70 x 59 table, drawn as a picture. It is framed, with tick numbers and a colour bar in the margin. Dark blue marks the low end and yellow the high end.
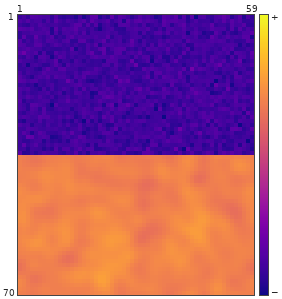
The table splits into 2 rows of 1 panel. Panel 1,1: very low, fine-grained, faint in contrast. Panel 2,1: high, blotchy, faint in contrast.
